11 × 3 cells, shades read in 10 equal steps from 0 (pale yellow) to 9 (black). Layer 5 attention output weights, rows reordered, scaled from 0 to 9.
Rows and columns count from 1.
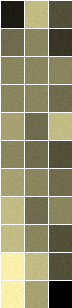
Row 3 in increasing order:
4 4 4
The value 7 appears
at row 2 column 3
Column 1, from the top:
8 5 4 4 3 4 3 2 2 0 0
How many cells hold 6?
4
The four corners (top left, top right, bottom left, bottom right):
8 6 0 9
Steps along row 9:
up up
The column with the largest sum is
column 3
